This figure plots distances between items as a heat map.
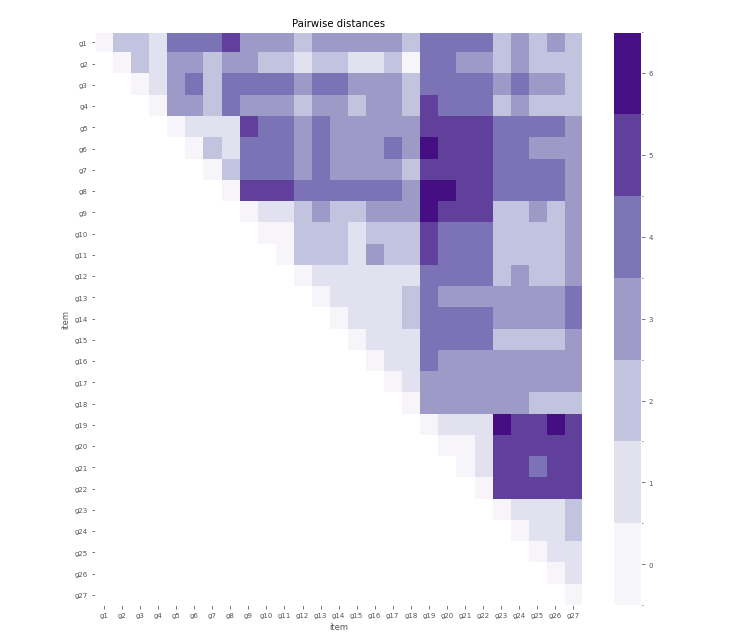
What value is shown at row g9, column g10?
1
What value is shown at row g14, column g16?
1
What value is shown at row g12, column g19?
4
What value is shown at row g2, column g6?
3
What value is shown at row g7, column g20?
5
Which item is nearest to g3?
g4
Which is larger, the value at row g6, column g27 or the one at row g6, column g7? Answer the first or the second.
the first
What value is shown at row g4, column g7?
2
